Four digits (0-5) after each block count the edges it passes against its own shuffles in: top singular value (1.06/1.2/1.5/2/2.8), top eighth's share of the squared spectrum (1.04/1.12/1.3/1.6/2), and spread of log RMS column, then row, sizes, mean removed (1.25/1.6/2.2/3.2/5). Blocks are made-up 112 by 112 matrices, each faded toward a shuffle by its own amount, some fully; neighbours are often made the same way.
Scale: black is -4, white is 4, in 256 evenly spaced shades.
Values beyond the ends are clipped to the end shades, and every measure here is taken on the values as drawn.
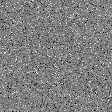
0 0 0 0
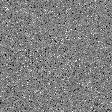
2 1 0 0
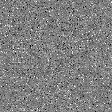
3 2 0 0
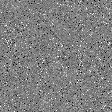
2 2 1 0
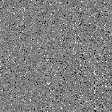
3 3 2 1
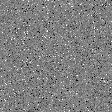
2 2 0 1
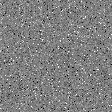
2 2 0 0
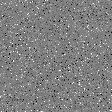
0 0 0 0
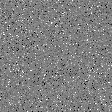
2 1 0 0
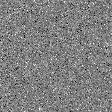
0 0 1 0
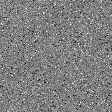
0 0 0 0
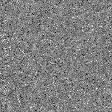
1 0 1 0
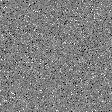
0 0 0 0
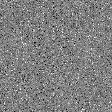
3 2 1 0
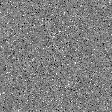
2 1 0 0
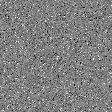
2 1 0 0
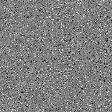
3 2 1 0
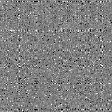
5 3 2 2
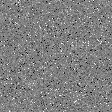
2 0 0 0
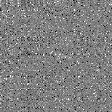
4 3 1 2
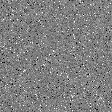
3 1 0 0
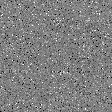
2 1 0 0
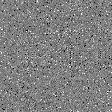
3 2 1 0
